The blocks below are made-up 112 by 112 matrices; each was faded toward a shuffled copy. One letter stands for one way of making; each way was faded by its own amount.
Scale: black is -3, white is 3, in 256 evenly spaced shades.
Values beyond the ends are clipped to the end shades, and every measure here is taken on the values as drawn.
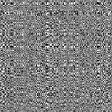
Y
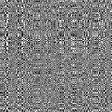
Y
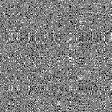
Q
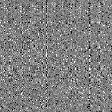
Q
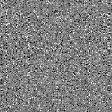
Q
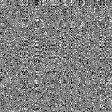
Q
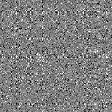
Q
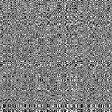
Y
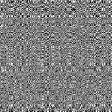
Y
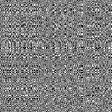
Y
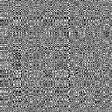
Y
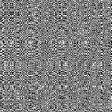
Y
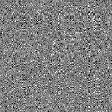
Q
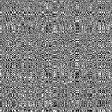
Y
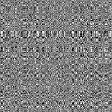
Y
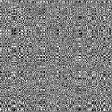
Y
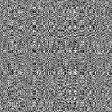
Y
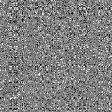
Q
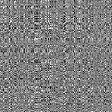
Y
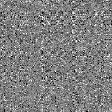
Q
